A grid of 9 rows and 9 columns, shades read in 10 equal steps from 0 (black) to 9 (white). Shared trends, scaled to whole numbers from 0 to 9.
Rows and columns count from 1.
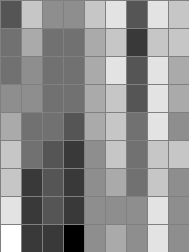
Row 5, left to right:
6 4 4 3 6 7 4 8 5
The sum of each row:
53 47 48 48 47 46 41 43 42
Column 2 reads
7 6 5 5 4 4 2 2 2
